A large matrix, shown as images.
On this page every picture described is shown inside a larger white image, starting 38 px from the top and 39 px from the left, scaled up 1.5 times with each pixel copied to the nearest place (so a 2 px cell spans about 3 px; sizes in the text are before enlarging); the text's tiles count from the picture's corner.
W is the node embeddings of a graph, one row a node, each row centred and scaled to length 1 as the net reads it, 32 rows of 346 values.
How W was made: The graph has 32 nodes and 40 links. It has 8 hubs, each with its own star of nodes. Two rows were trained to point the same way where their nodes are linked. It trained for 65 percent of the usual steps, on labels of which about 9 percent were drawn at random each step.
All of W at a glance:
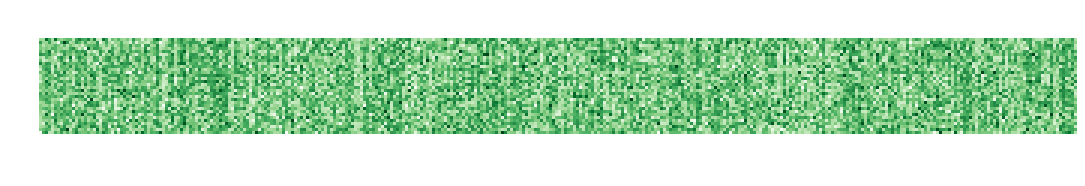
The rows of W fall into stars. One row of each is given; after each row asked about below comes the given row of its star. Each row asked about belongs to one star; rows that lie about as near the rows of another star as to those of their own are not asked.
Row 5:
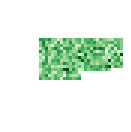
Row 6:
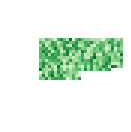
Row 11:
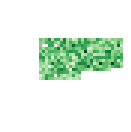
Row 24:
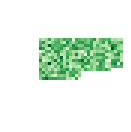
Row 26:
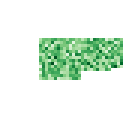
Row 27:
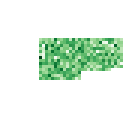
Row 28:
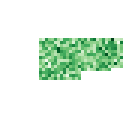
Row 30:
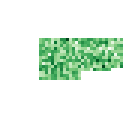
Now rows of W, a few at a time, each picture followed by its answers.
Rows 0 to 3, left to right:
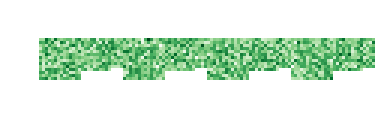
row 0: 28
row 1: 5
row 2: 27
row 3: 27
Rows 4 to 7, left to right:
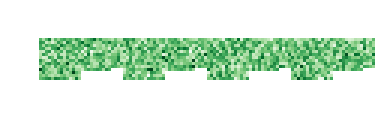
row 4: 24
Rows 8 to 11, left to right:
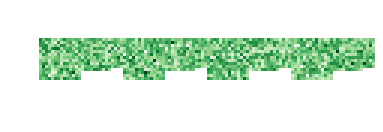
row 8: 24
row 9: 6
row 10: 30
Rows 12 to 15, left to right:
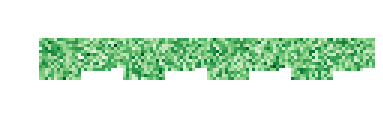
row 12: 6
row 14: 6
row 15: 5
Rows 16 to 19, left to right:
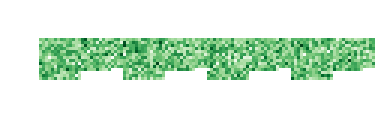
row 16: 26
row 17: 11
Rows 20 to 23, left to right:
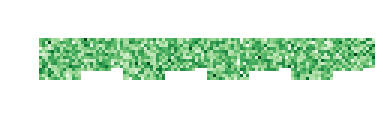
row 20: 30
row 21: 27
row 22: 27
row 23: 26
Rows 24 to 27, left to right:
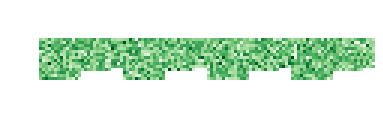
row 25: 28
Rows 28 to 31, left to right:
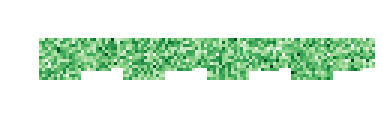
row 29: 11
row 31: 30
